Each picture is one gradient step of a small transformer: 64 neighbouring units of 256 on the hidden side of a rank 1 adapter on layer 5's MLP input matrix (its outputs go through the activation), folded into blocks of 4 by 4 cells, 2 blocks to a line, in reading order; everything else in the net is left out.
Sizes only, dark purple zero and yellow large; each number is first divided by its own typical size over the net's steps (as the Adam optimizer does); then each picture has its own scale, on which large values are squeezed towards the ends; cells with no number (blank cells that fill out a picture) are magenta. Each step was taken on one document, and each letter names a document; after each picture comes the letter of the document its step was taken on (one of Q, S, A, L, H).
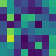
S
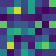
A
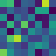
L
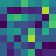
L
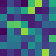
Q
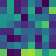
A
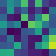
L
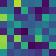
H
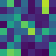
L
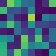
H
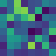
H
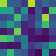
H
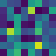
Q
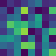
Q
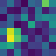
S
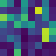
L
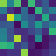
S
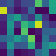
Q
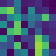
A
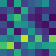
H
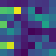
A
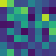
S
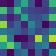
H
